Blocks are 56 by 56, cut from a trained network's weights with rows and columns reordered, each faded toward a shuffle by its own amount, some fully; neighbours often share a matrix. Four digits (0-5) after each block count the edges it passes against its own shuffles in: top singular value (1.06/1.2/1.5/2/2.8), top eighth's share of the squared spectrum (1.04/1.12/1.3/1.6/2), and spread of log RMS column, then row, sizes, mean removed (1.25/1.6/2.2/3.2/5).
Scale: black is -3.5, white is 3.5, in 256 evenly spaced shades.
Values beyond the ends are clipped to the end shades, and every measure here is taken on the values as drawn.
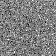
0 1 0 0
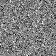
0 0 0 0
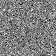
0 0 0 0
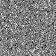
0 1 1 0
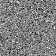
0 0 0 0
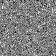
0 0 0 0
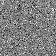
0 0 0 0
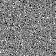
0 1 0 0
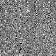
2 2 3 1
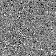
2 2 1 0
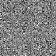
3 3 2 1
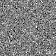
2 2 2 0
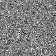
1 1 1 0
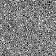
2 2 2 0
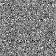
1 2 0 2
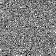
1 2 0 1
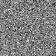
1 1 0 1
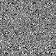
2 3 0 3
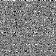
2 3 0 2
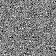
1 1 0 0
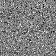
1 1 0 1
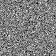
0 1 0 0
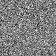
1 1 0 0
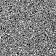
1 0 0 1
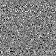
2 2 0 2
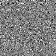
2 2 0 2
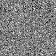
1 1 0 1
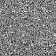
2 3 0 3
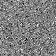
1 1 0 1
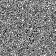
0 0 0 0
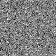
1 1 1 0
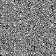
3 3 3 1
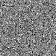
1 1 0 0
